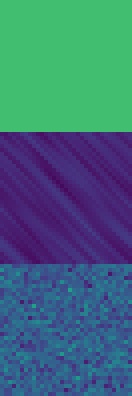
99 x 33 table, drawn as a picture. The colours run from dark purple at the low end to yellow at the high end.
The table splits into 3 rows of 1 panel. Panel 1,1: high, flat. Panel 2,1: very low, slanting down to the right, faint in contrast. Panel 3,1: low, fine-grained.
